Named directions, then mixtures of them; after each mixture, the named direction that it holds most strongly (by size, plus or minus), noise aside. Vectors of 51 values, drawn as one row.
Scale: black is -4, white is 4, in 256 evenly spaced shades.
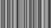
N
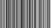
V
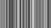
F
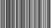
V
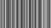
V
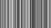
F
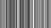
F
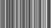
F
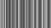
V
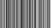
V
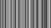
V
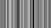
F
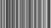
V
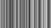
F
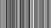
F
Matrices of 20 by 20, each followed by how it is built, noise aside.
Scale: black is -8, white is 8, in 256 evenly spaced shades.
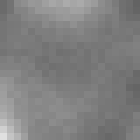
smooth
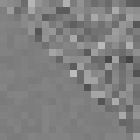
upper triangular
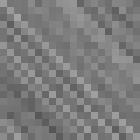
Toeplitz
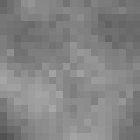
smooth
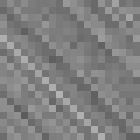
Toeplitz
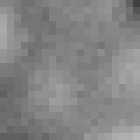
smooth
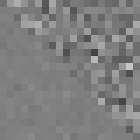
upper triangular
